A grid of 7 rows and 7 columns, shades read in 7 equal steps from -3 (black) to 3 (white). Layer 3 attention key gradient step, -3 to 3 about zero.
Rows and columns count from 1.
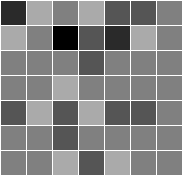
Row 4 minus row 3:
0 0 1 1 0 0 0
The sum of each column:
-2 2 -3 -1 -3 -1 0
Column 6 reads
-1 1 0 0 -1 0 0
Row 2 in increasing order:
-3 -2 -1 0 0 1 1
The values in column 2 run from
0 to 1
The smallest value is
-3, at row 2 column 3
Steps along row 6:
same down up same same same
